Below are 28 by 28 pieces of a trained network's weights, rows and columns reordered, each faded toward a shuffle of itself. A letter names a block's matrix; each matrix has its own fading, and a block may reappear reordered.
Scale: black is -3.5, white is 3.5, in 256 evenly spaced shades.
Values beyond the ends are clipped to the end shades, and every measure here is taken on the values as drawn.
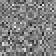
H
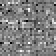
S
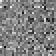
H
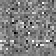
S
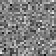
H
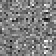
H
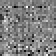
S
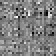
S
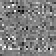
S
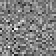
H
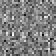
H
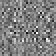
H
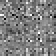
S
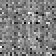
S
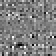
S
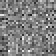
H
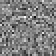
H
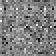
S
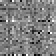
S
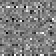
S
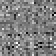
S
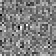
H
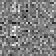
H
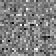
S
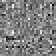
H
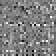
S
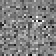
S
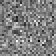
H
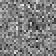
H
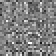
H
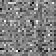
S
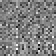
H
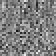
H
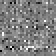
S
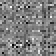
S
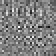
H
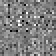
S
